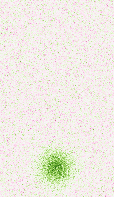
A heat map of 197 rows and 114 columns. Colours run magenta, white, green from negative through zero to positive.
Odd rows or columns: none. Stripes: none. Bumps: one, in the bottom middle. Ninth with the highest average: bottom middle. Average level on the scale: 50%.
